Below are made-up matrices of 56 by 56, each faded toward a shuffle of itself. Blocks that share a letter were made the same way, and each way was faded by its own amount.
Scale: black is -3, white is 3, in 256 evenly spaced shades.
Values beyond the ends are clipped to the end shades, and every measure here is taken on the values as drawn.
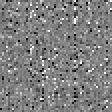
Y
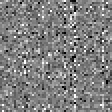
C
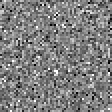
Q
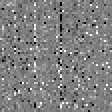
Y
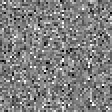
Q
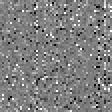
Y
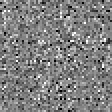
C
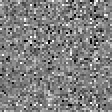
C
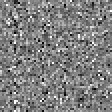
Q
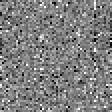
Q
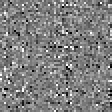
C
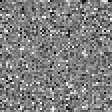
C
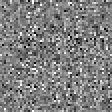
C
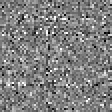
C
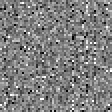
Q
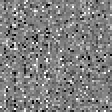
Y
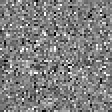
C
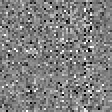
C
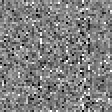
Q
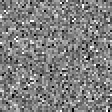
Q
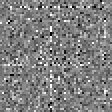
C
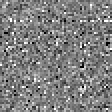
C
